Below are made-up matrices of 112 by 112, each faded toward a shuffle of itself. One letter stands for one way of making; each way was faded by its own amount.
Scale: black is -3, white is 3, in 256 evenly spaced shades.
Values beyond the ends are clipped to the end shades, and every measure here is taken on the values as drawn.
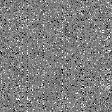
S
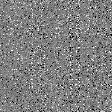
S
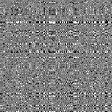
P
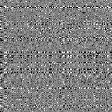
P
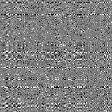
P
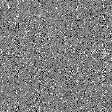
S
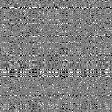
P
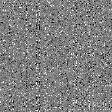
S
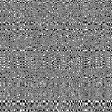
P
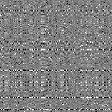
P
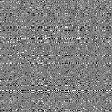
P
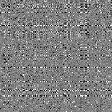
P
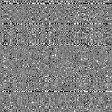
P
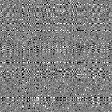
P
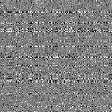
P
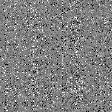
S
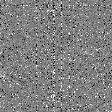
S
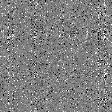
S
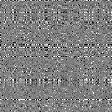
P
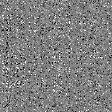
S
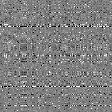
P
